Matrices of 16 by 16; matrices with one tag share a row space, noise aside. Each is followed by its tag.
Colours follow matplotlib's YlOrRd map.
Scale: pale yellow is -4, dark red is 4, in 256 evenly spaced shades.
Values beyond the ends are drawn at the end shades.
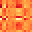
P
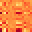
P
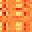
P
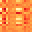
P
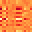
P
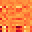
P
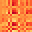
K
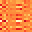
P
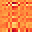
K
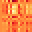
K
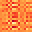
K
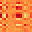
P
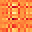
K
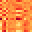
P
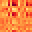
K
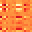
P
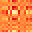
K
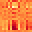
K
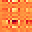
K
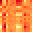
P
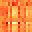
K
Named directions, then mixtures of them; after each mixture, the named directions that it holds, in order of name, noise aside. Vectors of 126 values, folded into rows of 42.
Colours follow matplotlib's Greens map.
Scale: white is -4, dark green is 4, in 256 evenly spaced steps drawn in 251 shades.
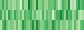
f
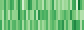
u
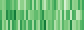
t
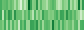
f, t, u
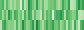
f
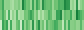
f, t, u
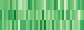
f, t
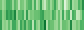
t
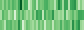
f, t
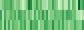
f, t, u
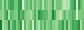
f, t, u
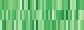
f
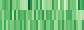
f, t, u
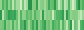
f, t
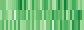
f, t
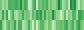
f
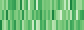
f, t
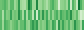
f, u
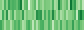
f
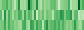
f, u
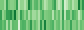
f, t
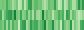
f, t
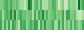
f, t, u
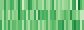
u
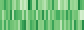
f, t, u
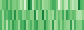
f, t, u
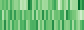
f, t, u
